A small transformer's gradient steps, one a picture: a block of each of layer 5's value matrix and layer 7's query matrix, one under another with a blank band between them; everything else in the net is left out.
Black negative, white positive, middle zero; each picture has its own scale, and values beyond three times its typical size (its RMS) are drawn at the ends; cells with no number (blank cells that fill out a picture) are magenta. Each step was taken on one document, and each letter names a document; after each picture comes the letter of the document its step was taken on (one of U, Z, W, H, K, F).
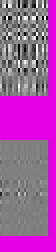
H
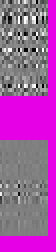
H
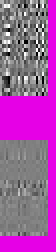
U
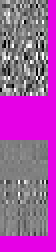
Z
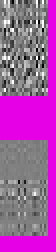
Z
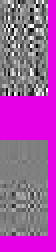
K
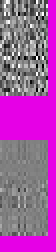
U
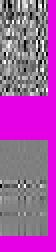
U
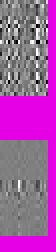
K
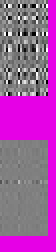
H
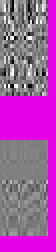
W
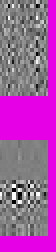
K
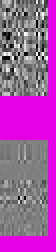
U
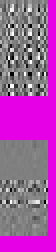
W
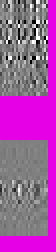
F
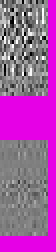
Z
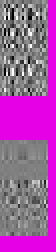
W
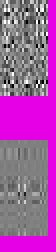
Z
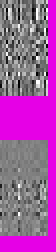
F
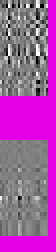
F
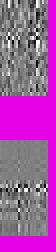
K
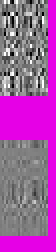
Z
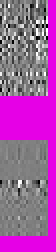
K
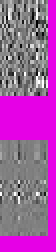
K
